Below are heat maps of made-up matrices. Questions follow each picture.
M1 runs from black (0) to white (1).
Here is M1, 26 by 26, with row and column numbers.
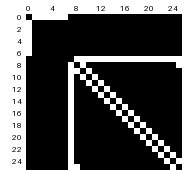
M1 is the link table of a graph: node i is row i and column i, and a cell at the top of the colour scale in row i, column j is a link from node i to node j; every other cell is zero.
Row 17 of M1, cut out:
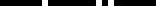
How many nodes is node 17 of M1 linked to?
3
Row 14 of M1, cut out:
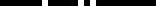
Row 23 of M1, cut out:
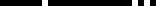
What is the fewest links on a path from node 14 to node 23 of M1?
2
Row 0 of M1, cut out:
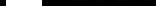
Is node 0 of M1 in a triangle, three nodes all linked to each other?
no
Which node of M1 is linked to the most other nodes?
node 7
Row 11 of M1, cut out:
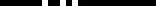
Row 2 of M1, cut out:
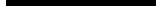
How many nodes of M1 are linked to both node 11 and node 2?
0
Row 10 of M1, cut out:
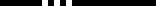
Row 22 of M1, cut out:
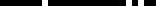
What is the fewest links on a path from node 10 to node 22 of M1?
2
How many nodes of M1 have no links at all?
0
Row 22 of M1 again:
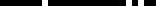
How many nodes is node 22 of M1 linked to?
3
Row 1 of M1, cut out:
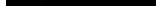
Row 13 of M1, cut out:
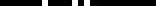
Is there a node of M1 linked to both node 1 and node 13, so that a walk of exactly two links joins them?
no
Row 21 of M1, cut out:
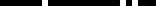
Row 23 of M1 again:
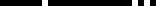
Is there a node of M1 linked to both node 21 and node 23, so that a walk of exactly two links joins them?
yes
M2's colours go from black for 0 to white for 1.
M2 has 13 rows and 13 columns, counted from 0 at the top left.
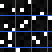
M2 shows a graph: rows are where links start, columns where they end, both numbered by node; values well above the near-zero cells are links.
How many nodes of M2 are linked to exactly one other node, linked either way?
1
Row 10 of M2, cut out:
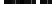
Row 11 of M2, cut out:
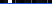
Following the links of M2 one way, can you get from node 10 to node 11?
yes
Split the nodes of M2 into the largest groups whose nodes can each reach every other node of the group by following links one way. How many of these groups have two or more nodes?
2
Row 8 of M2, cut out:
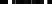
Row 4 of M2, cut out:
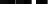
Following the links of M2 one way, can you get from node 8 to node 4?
no
